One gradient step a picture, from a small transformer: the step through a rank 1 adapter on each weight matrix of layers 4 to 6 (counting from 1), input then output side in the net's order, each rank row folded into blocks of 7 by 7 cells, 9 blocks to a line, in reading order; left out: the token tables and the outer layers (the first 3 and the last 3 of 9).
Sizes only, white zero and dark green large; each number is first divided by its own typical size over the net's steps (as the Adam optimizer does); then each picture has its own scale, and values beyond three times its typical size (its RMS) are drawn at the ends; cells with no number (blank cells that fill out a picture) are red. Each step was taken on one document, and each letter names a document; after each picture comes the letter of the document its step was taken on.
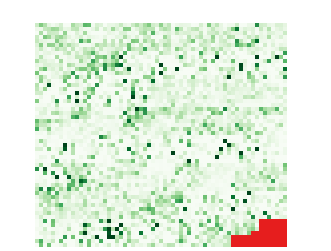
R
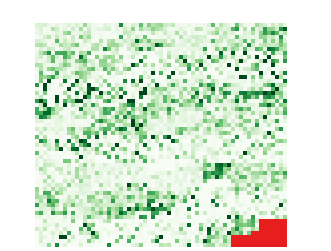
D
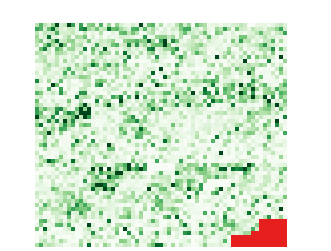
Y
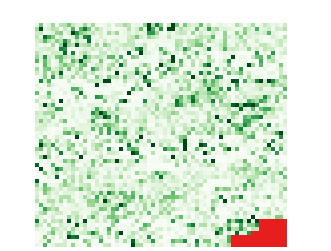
Y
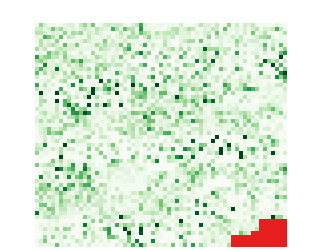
R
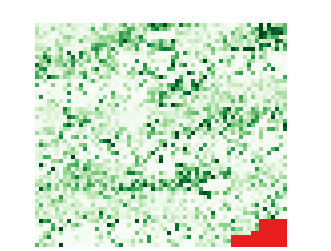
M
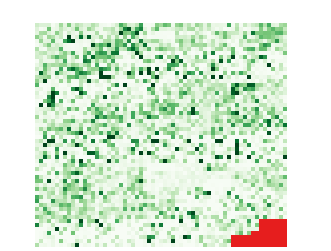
M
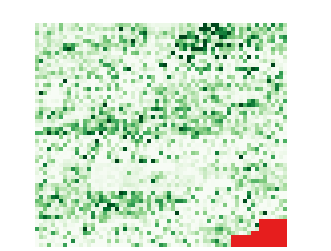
D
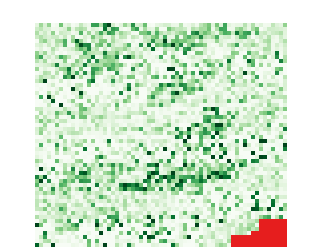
M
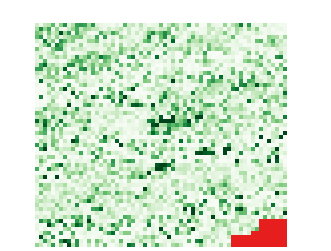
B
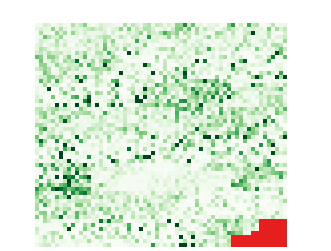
R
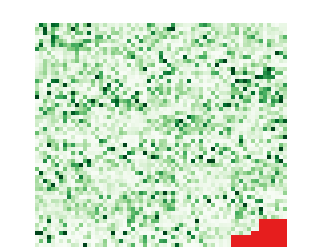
B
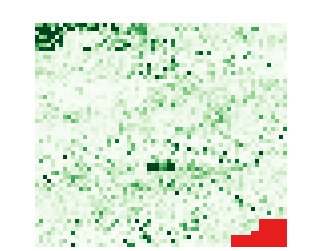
M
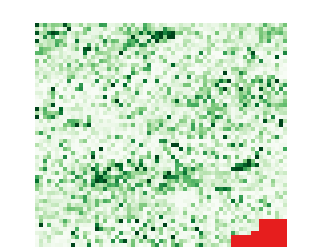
M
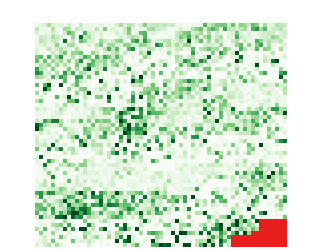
D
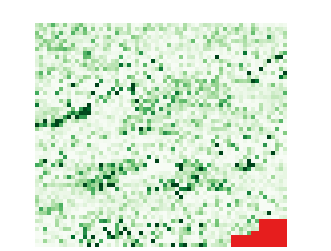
R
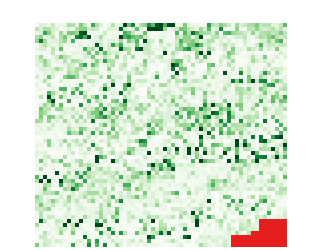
M
